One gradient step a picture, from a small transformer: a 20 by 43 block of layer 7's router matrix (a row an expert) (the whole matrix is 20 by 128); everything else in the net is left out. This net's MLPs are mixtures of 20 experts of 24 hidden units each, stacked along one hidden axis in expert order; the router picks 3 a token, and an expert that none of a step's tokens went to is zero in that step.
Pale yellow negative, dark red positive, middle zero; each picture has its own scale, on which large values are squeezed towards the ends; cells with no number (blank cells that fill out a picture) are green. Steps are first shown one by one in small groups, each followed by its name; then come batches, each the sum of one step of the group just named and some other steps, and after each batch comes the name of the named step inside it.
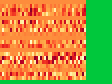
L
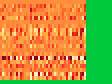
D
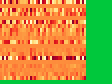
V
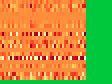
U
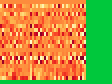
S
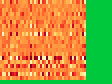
V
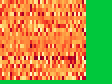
U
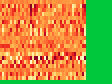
L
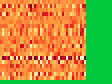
D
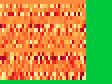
S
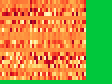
L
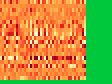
V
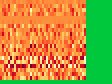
U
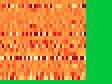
U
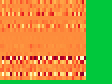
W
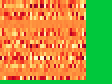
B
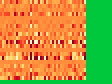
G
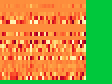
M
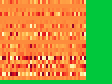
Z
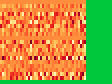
M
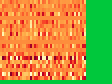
Z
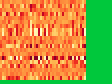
B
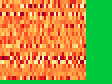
B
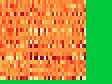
G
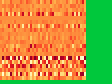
W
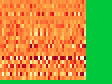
W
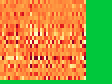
G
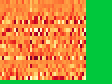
M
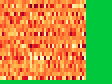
B
